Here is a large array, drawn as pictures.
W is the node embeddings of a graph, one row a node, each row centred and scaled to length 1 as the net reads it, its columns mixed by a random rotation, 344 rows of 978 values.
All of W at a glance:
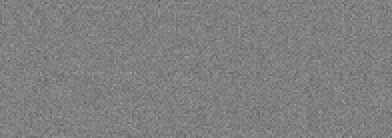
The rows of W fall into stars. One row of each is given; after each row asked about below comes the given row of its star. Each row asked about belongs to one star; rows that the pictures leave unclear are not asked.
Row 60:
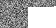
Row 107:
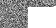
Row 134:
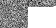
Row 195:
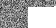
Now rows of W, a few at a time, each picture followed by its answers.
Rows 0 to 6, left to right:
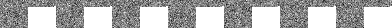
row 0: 60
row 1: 60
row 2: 134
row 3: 107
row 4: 134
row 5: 195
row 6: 195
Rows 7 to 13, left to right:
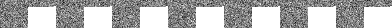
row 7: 134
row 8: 195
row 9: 134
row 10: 60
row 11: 60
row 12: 107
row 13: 134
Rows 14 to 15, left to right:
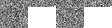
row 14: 60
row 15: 60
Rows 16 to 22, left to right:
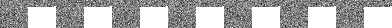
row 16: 107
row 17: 107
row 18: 107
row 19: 107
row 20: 107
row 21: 134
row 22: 107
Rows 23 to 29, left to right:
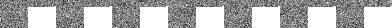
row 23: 107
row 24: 195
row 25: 195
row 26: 60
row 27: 195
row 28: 134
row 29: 195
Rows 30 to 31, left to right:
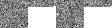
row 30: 195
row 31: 60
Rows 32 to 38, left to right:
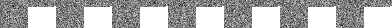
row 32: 195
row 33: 134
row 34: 195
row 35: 195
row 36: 134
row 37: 134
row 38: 60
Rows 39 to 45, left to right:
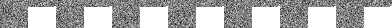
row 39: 134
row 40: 134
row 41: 107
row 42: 60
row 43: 134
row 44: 134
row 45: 60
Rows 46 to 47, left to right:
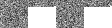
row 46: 60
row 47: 60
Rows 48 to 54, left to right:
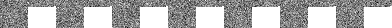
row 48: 195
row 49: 107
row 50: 60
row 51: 60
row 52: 134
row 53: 134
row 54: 107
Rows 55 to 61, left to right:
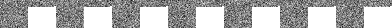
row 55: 134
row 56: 107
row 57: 60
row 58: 60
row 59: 134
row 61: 60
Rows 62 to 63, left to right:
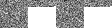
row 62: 107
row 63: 60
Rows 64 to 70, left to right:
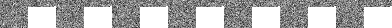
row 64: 134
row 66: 195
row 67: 134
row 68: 134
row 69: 134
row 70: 107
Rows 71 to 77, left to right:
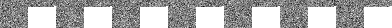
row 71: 134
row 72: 134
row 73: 134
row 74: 107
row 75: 134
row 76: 107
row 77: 195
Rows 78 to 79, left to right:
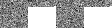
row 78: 134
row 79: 195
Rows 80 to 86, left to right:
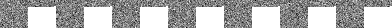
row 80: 107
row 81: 60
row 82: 134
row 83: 107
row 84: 134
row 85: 60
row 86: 195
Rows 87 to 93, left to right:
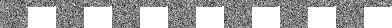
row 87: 60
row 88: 60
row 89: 195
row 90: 195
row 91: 134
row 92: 107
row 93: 134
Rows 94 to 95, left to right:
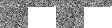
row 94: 60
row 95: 60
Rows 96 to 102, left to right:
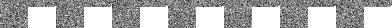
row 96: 60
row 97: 134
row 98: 195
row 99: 107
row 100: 107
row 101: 107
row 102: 195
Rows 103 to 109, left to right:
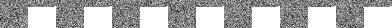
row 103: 60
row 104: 134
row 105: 134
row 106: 134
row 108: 107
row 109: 60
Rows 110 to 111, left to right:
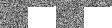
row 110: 60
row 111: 134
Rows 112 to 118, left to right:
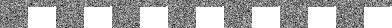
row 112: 60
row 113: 134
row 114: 195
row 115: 60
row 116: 60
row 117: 107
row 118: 134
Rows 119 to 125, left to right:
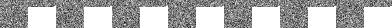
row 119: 107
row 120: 107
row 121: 195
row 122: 134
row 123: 195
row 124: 60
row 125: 134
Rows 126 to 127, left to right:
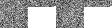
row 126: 107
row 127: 195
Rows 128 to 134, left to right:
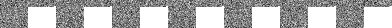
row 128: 195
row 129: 107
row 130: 195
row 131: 107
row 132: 195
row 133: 134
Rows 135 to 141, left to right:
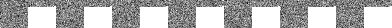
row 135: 60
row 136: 195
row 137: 107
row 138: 195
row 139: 60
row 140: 134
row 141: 195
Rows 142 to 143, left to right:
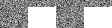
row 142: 134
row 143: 195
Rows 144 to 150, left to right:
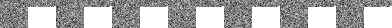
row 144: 60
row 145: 195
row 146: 134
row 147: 107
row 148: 134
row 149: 195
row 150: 195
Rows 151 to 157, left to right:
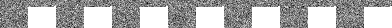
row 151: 107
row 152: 107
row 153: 107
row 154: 60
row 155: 60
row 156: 195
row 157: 195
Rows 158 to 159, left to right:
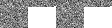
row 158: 60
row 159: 107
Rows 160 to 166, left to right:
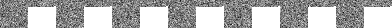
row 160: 134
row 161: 134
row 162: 60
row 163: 107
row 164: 60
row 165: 134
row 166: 60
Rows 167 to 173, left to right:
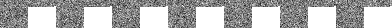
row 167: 60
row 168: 107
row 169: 195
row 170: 60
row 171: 134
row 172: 107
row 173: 195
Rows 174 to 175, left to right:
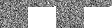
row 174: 134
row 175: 107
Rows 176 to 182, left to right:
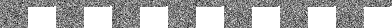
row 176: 60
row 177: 60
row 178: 134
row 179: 134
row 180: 107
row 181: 107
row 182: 107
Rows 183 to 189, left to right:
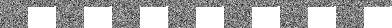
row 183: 107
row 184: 107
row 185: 195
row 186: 107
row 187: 107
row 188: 107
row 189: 195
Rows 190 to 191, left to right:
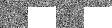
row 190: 134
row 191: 107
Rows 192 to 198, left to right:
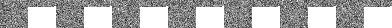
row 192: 134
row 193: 195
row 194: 107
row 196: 195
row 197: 195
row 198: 107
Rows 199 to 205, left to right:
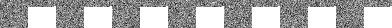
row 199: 195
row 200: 195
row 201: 195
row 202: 134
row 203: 195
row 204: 134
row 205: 195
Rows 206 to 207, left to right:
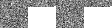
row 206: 60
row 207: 134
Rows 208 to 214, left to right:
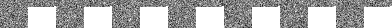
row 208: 107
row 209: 134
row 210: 195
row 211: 107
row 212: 195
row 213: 195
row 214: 134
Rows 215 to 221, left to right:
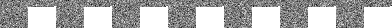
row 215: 107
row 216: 107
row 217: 134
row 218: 60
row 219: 60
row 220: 134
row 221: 134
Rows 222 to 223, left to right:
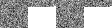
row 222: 60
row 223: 134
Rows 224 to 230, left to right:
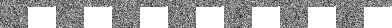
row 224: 60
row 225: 195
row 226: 134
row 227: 195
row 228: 60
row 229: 60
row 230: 60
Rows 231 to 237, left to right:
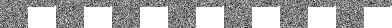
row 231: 107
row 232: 134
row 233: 134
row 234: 60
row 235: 195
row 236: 134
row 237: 107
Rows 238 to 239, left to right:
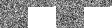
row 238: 195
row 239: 60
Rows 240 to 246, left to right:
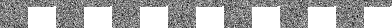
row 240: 195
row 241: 60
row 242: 60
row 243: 107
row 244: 195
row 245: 60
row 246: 60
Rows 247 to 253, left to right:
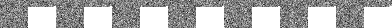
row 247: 195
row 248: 195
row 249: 134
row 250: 60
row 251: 60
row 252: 134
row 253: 107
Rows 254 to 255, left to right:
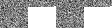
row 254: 134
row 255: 134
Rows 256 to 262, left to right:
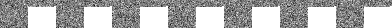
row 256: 195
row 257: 195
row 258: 107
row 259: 107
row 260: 134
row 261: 107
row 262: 134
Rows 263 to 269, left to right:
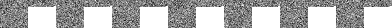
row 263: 195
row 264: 60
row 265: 107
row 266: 195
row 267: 60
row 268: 195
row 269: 195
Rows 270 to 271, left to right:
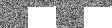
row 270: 195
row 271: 60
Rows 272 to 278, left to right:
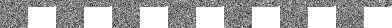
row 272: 134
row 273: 134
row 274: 107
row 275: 134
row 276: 60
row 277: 107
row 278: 107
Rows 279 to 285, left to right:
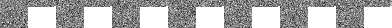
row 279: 107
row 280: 60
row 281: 195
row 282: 60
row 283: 107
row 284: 107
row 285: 195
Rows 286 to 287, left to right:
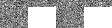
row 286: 60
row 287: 134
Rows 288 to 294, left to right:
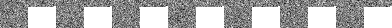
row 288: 195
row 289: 195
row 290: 107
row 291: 60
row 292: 60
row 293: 60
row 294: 107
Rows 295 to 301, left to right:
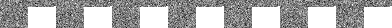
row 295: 107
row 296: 107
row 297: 107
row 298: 60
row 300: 107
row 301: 134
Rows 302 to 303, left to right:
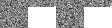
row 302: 195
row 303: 60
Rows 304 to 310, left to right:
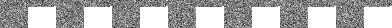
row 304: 195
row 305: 60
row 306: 195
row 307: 107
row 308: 134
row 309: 107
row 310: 195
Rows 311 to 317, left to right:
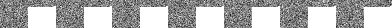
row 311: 107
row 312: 195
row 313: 107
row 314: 195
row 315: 107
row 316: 60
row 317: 107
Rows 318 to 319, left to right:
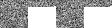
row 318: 60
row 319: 195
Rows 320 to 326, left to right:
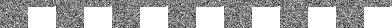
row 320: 107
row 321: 195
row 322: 195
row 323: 134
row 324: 107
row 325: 134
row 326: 195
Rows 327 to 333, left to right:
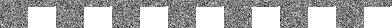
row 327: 134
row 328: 195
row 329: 134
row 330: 134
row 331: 107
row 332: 134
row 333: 60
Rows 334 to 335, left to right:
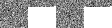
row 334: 134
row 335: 107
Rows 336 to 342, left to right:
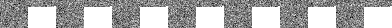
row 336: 60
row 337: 134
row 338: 60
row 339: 60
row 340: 195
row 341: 60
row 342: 60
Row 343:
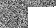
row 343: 60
